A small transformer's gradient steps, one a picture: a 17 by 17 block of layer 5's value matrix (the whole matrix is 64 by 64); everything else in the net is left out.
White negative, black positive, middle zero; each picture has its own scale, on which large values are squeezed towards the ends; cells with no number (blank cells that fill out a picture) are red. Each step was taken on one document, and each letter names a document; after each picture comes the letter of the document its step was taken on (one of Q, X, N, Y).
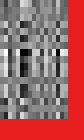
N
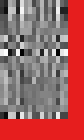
N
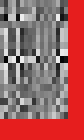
N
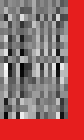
N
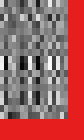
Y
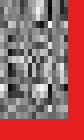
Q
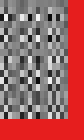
Y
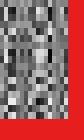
Q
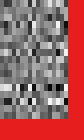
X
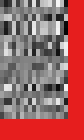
X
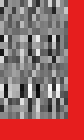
Y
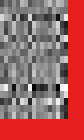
X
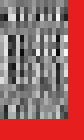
N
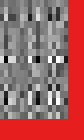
Y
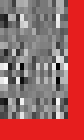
N
